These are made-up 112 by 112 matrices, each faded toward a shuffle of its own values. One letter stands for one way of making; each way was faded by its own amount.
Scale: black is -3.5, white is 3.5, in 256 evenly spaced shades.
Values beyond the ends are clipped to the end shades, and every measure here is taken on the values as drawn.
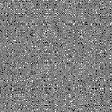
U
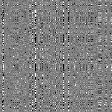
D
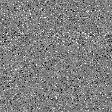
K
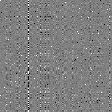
D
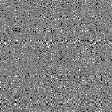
U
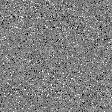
K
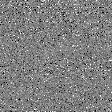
K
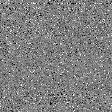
K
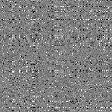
U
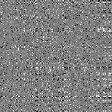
U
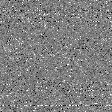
K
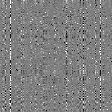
D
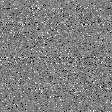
K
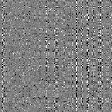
D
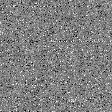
K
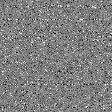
K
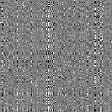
D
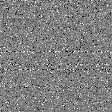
K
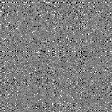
U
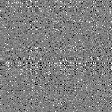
U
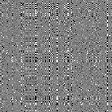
D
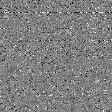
K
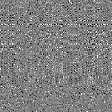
U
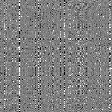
D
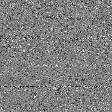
K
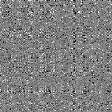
U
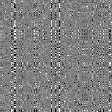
D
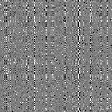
D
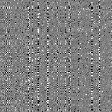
D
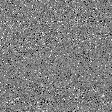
K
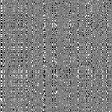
D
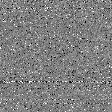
K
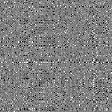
U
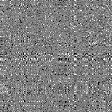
U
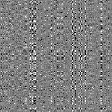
D
